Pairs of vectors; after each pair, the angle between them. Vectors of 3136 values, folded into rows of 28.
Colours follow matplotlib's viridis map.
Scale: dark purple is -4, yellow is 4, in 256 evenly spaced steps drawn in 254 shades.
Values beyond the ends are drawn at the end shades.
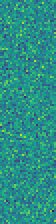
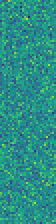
orthogonal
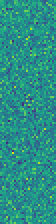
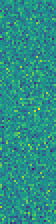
partly opposed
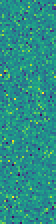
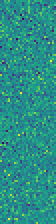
partly aligned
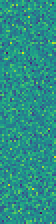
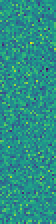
partly aligned
